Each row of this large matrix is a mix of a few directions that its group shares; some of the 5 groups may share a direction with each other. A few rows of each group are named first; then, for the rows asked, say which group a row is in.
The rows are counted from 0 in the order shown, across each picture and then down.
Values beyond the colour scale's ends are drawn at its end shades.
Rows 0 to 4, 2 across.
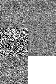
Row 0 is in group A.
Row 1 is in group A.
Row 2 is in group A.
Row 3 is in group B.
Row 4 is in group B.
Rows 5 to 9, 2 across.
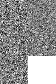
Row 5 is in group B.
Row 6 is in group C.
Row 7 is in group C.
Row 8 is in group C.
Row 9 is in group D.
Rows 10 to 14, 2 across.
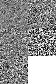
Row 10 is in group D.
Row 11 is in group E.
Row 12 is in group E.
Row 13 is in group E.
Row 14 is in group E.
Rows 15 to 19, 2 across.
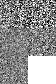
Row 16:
C
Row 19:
C
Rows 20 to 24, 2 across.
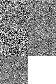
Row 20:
A
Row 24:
E
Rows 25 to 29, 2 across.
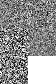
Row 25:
D
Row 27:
E
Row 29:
A
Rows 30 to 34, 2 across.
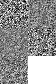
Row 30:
E
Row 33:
A
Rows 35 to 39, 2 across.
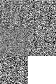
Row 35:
A
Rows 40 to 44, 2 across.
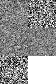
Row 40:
A
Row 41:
C
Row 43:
C
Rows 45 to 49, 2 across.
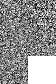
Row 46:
C
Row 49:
D
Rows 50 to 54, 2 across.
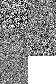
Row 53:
C
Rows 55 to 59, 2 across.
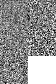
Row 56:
A
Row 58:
C
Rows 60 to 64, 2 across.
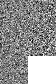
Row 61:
A
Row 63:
C
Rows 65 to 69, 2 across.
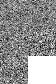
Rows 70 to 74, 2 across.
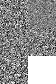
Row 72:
C
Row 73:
D
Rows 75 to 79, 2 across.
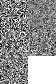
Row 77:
A
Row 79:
E
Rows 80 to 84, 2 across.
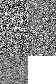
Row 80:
D
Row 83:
C
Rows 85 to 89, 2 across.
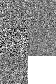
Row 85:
C
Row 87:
A
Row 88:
A
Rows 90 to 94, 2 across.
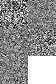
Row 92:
D
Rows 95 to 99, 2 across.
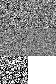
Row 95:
C
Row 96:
E
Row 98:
B
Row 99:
D
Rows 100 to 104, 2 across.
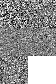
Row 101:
E
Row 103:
D
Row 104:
C
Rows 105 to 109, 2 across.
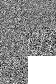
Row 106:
D
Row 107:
A
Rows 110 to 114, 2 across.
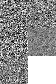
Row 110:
E
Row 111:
A
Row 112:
D
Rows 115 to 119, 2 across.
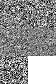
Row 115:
D
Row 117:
C
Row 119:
D
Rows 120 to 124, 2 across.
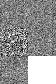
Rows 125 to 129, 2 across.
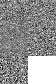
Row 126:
E
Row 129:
C
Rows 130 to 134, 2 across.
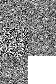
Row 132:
B
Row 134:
A
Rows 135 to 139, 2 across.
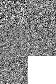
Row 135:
A
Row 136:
D
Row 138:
A
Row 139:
D
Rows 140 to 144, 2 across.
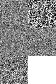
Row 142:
A
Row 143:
B
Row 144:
D
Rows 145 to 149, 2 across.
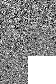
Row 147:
A
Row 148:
E
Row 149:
E
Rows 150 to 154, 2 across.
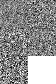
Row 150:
B
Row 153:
A
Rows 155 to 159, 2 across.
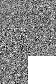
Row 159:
D
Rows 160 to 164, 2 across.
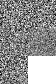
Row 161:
E
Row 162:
E
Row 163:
A
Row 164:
A
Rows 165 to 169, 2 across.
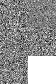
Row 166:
E
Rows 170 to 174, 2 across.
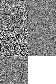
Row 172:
E
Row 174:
A
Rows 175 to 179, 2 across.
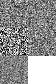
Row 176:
C
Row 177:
C
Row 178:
C
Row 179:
B
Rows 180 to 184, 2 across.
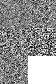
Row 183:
A
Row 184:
C
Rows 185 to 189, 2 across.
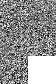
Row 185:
E
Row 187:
C
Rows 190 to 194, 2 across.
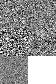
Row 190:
E
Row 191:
C
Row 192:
E
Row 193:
B
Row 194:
C
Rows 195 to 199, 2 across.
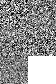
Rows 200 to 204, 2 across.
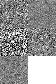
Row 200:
B
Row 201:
A
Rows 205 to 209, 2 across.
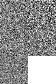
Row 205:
A
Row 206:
A
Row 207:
B
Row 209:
E
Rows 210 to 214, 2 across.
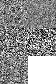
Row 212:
B
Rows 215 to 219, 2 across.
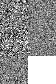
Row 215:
E
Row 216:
C
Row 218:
E
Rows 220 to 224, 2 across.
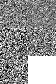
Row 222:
A
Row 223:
B
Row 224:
E
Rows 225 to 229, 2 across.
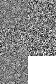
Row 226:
A
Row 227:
A
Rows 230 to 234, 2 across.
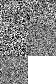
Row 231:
A
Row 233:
C
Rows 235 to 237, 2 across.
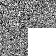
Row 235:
C
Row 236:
A
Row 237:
A
